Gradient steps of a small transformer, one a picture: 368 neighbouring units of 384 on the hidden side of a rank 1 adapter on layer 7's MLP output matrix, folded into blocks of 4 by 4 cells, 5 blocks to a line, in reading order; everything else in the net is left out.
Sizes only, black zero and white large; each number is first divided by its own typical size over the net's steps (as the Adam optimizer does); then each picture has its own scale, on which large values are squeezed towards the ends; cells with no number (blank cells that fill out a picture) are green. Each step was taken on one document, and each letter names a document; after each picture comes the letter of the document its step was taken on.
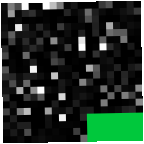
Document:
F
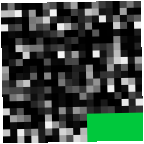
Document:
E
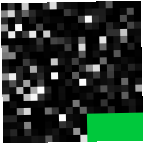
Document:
F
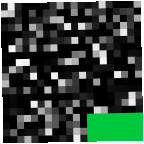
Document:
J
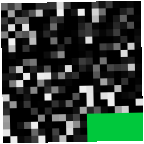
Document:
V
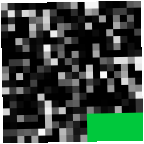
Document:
E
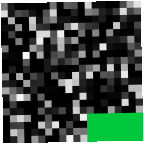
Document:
E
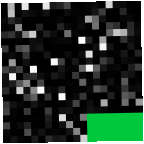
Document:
F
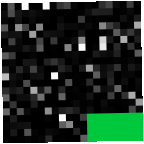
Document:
F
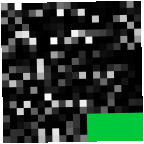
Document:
V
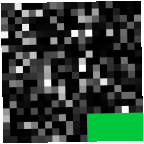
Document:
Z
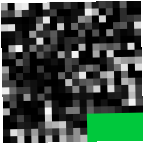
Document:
E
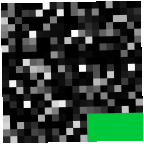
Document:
V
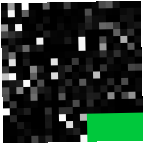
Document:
F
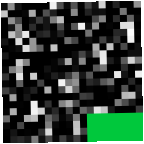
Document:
J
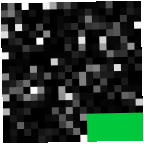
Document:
F
